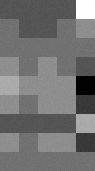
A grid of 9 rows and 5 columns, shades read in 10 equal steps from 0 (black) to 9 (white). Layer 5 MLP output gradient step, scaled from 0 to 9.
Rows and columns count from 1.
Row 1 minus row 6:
-2 -1 -2 -2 7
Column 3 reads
3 3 4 5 5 5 3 5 4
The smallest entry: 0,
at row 5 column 5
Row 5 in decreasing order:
6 5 5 5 0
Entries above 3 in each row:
1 3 5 4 4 4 1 4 5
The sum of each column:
39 34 37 37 35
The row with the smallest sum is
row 7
